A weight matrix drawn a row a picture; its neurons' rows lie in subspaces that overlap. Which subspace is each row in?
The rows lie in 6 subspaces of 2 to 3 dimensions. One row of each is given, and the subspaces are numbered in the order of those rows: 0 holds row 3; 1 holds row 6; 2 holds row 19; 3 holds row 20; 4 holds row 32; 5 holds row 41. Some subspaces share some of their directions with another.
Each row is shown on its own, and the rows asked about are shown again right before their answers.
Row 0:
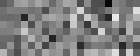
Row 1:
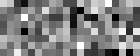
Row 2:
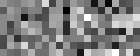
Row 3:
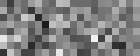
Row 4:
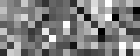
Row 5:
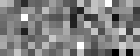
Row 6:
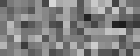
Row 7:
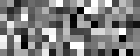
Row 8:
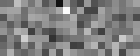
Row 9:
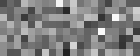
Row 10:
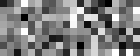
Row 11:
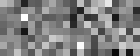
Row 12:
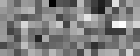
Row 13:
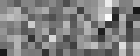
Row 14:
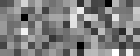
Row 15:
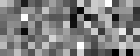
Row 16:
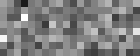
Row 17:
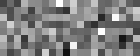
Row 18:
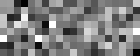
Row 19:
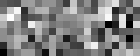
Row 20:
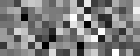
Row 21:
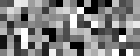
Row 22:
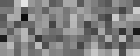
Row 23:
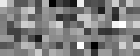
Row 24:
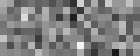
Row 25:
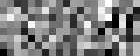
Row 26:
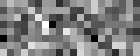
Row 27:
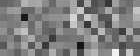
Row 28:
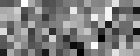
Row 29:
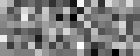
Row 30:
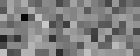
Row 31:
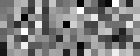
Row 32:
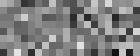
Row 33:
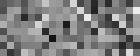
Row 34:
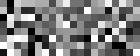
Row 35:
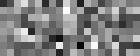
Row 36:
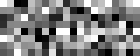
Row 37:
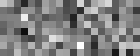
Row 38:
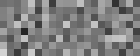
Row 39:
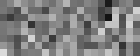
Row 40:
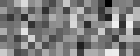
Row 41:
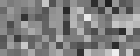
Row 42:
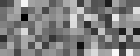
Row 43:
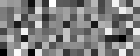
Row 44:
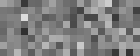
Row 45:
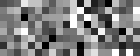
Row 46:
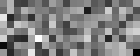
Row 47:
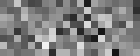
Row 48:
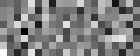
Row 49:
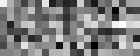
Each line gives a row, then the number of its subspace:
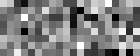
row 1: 3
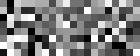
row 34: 0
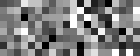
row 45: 3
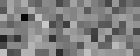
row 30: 0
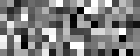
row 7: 5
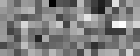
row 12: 1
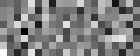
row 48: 4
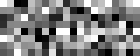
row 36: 3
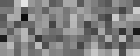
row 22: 0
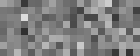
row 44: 1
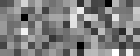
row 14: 4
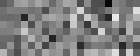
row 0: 2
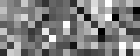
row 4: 2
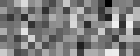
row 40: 2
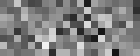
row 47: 3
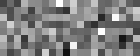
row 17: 5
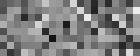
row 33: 2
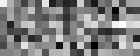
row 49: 1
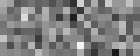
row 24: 1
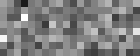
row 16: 0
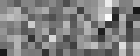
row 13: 2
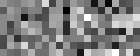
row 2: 5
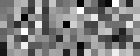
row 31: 4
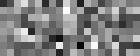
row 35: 5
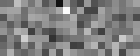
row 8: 5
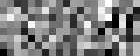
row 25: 2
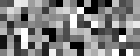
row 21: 5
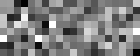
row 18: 0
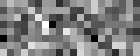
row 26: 0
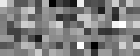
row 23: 1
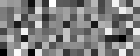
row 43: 4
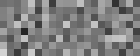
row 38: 4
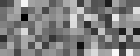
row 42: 0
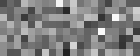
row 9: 5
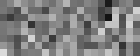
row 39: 2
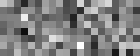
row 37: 5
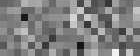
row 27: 3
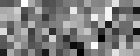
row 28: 2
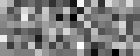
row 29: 1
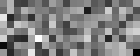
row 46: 0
